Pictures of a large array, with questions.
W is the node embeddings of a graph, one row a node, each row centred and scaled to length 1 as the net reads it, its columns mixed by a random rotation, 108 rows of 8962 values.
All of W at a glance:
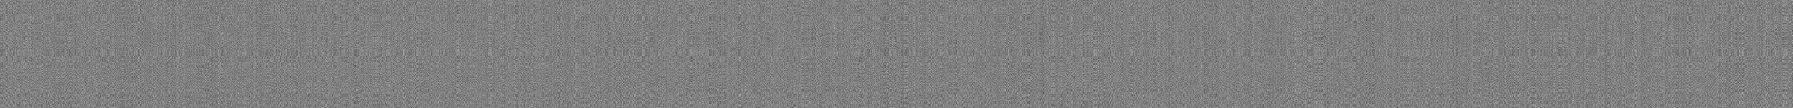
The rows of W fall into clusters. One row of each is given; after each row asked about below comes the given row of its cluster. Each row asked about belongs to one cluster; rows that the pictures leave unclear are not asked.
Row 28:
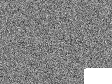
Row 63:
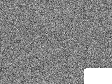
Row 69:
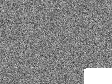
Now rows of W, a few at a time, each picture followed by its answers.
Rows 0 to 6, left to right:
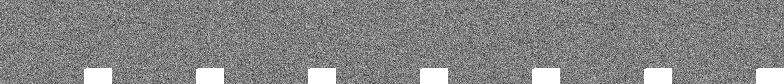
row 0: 28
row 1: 69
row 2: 28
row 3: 28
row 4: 28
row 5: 69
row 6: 69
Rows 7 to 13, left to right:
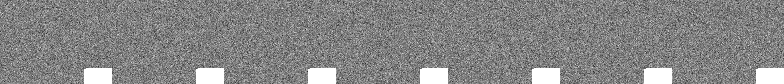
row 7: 63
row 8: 63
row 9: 69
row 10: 69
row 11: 63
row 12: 69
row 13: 69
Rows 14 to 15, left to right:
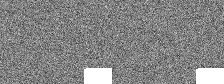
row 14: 28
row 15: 63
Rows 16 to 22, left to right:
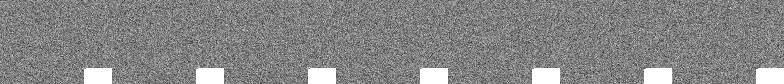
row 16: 28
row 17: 28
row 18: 28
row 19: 28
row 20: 28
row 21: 69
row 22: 69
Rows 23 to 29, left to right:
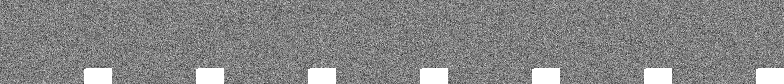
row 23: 63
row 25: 69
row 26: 28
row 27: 69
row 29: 63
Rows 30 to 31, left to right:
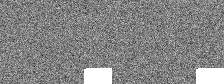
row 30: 69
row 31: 28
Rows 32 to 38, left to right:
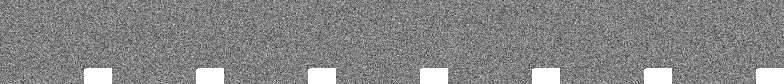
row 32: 63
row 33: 63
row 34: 63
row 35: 28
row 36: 69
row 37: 63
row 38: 63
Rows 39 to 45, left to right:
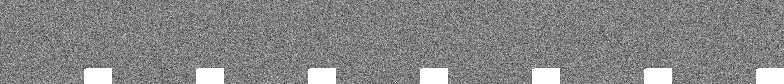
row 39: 63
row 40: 28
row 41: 63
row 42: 28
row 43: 28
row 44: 63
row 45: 69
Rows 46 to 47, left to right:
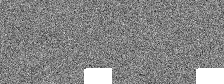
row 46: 63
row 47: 28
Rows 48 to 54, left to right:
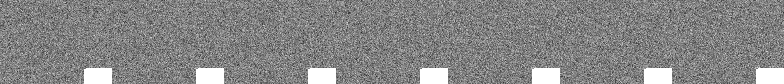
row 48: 69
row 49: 28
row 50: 28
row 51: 28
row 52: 28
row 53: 28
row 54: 28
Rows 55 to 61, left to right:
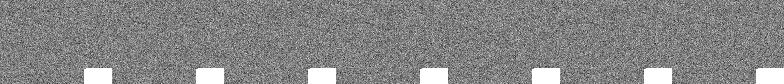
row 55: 28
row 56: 69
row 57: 69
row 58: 69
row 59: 63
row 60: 69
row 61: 69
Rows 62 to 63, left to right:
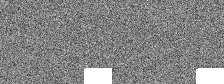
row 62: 28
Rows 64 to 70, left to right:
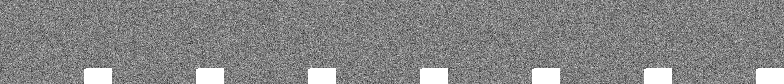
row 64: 63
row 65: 28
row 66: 28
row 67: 28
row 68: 63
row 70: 63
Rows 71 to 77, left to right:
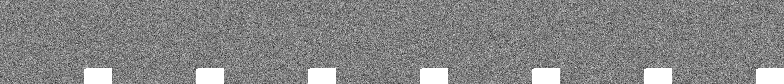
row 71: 28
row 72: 63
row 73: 69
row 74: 28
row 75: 63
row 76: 69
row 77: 69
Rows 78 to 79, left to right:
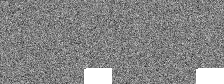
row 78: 28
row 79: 69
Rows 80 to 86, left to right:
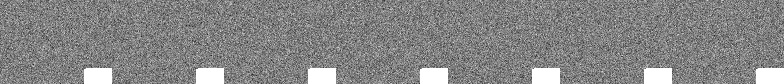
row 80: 63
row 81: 69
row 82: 28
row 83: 63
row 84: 28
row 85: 28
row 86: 63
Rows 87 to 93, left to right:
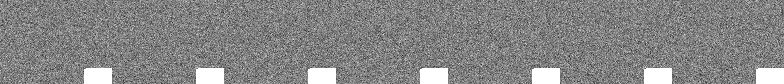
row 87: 69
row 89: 63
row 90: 63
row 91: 63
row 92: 28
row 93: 28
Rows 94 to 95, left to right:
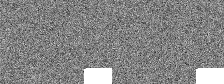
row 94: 69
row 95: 69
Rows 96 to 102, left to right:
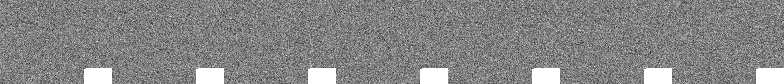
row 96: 69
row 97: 28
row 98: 28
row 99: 63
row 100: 69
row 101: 28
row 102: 28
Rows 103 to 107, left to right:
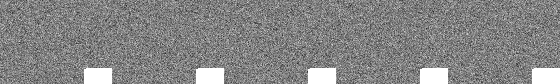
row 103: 28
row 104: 69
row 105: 69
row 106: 69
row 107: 28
